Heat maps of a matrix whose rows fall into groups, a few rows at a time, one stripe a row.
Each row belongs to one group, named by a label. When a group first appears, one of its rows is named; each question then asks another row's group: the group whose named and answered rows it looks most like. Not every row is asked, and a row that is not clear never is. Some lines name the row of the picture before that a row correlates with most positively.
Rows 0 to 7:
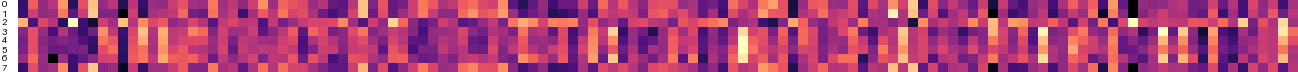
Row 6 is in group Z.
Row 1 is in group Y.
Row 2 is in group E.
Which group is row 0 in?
Y
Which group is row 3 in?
Z
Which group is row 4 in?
Z
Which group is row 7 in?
Y
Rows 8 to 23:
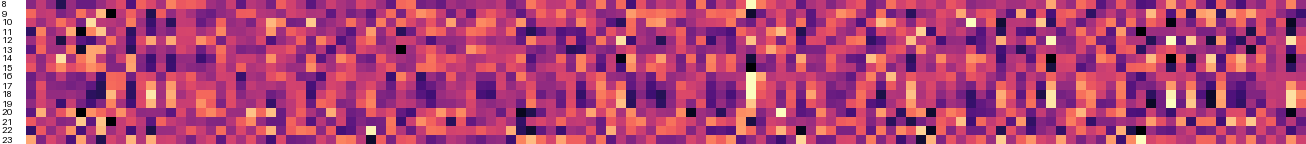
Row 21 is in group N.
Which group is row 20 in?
Y
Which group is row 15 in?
N
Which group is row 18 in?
Z
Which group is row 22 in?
Y
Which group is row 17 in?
Z
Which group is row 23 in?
E
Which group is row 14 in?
N
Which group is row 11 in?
Y
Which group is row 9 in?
N
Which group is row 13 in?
Y
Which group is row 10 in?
N
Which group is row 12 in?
Z
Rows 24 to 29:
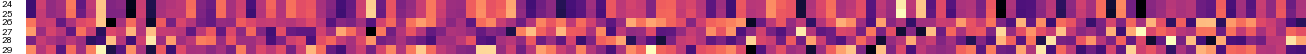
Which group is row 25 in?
Y
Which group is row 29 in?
N
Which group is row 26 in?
N
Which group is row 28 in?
Z
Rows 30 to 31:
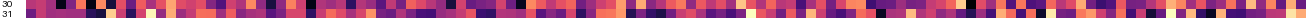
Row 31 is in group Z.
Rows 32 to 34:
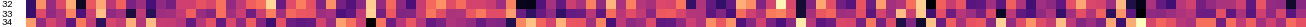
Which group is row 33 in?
Y
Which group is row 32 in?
Y
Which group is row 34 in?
E
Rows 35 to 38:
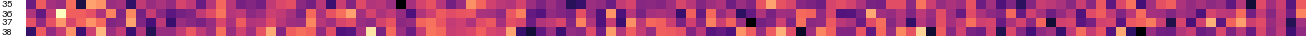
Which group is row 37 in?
N
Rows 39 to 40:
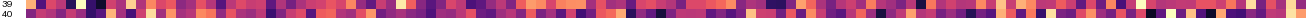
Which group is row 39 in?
E
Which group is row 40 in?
Z
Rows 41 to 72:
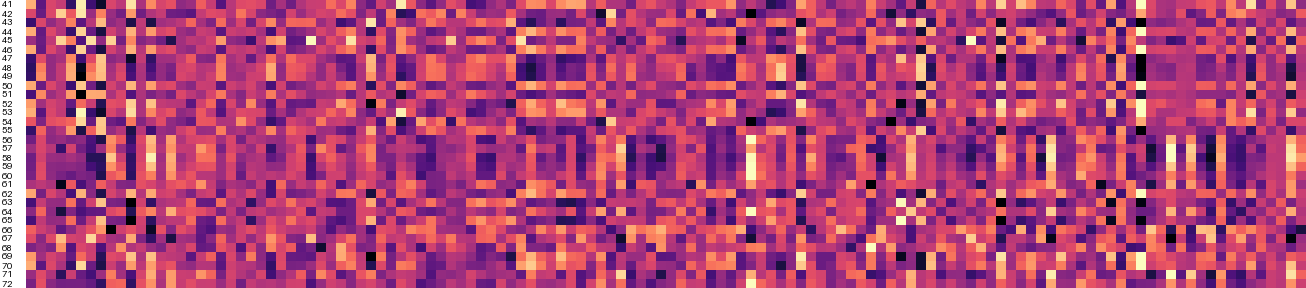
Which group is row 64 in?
Z
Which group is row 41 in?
E
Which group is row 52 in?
E
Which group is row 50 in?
E
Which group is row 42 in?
N
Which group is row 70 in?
E
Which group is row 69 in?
E
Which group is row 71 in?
Z
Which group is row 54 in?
N
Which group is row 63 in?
Y
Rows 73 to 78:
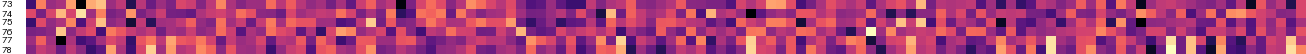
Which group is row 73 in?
Y
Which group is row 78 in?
Z
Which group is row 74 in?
N
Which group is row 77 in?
Z
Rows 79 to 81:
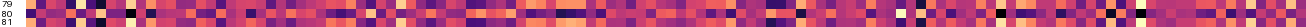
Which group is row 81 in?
E
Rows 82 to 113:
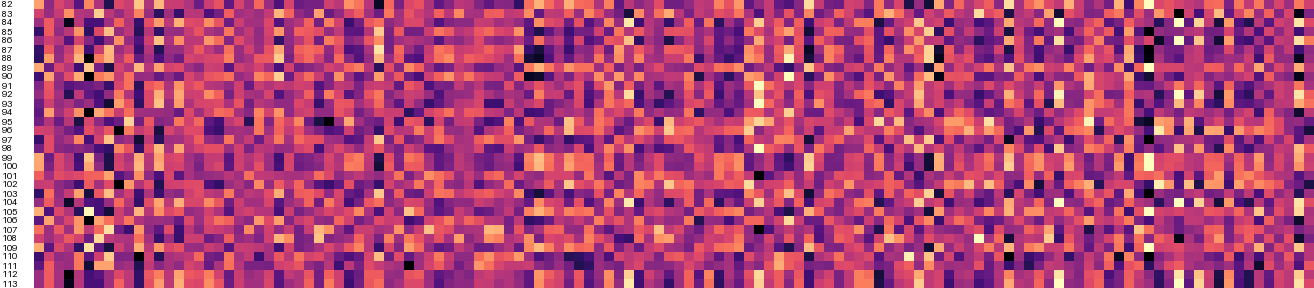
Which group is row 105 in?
E
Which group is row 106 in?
Y
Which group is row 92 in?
Z
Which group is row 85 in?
Y
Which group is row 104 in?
Z
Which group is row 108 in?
N
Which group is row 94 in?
Y
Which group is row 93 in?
Z
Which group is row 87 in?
Y
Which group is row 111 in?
Y
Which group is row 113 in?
Z
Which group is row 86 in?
Z
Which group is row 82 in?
E
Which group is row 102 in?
N
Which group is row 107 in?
N
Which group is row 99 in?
E
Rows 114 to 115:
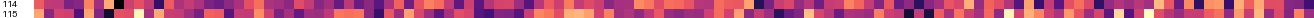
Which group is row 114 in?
N
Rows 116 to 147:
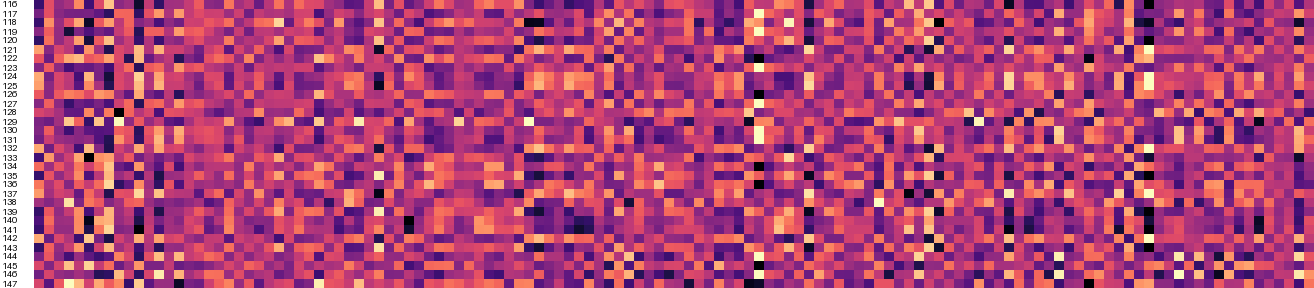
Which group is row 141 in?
Y
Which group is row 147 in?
N
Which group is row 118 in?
Y
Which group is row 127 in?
Z
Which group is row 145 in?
N
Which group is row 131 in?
Z
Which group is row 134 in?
N
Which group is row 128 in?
N
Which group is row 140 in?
Y
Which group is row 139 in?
Y
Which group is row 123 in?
Z
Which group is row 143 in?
Y
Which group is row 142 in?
E
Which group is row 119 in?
Z
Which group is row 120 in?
Y
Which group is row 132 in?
E
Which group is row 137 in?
E
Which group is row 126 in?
N
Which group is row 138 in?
N
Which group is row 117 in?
Z
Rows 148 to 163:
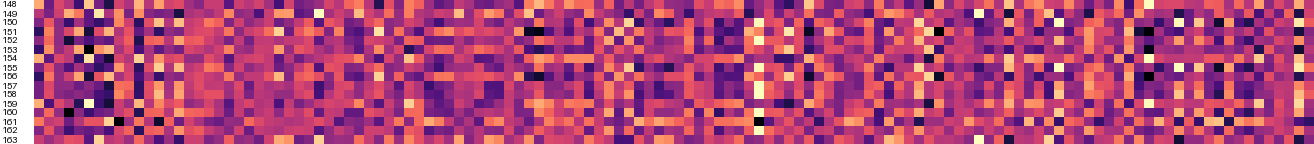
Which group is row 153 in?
Y
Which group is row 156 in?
Y
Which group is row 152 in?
Z
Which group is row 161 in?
N
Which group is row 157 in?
Z
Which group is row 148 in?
E
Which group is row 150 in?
Z
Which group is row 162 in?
Z
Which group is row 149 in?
N
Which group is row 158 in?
Z
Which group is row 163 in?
N
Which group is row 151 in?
Y
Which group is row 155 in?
Z
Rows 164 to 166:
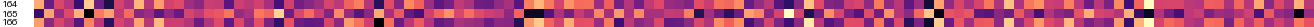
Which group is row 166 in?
E
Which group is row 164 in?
E
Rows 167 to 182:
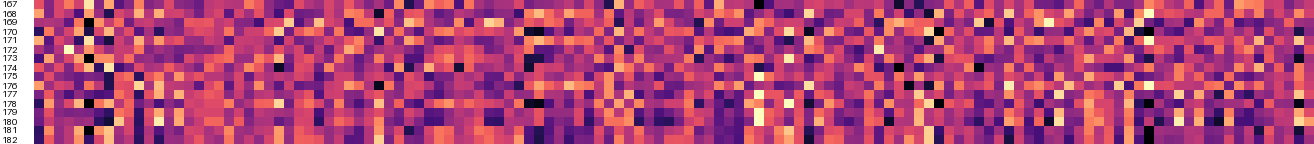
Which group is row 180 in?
Z
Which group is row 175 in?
Z
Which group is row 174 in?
N
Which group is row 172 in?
N
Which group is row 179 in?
Z
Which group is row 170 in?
Y
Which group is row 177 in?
Z
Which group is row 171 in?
E
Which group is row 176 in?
E
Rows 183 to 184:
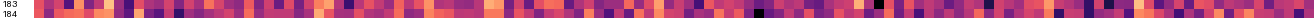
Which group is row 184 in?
N
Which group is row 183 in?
N
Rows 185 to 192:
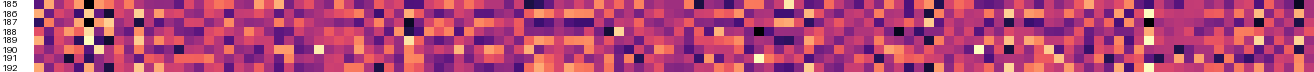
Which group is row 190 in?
N
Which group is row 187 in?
Y
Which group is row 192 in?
E
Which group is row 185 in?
Y
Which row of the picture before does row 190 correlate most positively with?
184
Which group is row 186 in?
E
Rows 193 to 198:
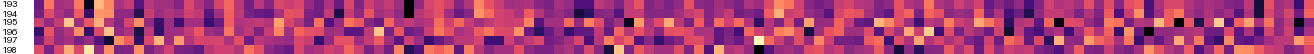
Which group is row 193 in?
Y
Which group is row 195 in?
N
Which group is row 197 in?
Z
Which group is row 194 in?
Y
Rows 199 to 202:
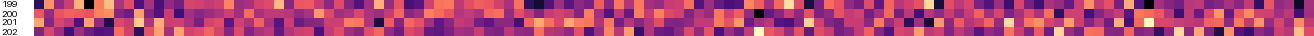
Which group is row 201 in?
E
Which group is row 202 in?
Z
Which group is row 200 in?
N
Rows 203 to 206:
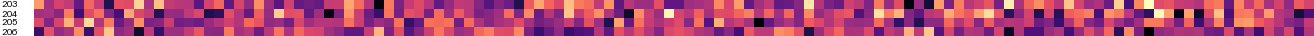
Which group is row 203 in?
E
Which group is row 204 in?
N
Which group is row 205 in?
N
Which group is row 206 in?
Y
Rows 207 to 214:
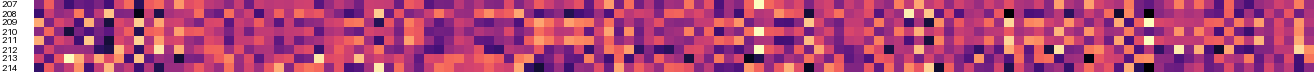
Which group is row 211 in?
E
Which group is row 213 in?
N
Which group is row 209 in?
E
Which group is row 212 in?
Z
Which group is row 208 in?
Y
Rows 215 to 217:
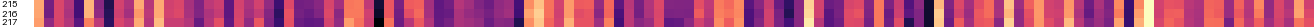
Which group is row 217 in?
E
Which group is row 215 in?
E
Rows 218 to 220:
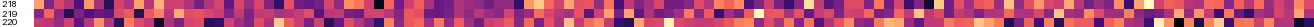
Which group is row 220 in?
N
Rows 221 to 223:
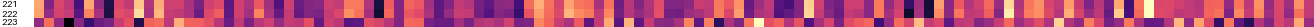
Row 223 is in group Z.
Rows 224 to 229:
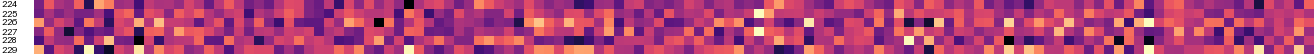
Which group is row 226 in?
E
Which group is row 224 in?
Y
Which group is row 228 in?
Y
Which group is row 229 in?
E
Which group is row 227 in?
Z
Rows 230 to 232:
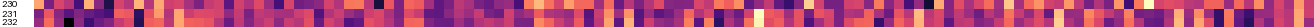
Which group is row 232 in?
Z
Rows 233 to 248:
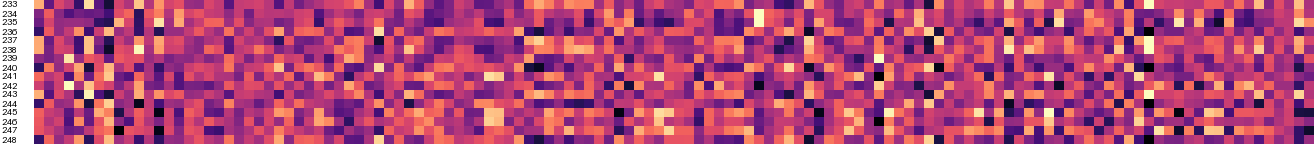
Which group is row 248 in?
Y
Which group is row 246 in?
N
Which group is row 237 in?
E
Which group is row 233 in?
E
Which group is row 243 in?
E
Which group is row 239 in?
N
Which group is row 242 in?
N
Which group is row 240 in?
Y
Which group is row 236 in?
Y
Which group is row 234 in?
Z
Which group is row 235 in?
Z
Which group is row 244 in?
Y
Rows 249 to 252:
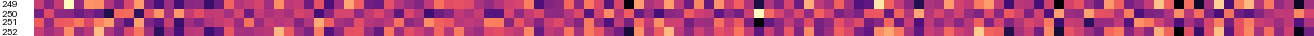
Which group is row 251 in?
N
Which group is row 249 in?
N
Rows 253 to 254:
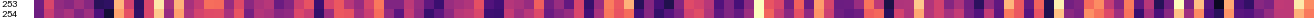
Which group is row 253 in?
Z
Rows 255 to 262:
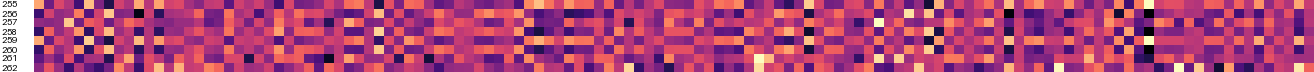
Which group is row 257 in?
N
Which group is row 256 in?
Y
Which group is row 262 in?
Z
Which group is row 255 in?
E
